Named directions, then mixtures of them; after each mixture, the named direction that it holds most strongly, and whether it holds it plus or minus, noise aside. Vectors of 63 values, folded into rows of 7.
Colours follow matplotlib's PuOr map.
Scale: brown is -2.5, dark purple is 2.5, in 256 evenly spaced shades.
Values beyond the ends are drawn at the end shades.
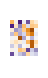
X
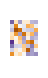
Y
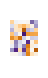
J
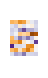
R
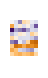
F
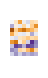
F, minus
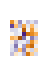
J, plus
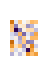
Y, minus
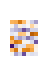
R, plus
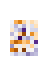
R, plus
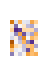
Y, minus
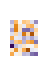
Y, plus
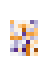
J, plus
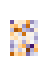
Y, plus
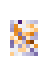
Y, plus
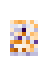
R, plus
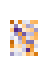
Y, minus
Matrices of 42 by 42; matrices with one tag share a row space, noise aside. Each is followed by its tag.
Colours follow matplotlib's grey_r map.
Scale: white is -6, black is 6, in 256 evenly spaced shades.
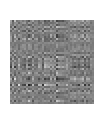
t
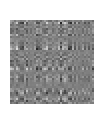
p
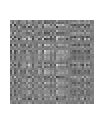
t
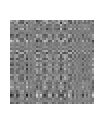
p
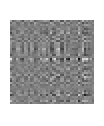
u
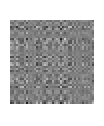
p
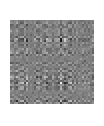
p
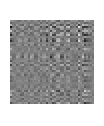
u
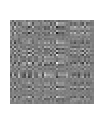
t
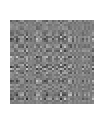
p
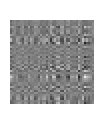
u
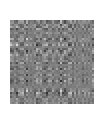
p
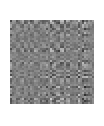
u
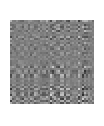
u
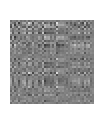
t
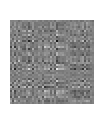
t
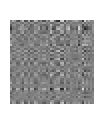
u
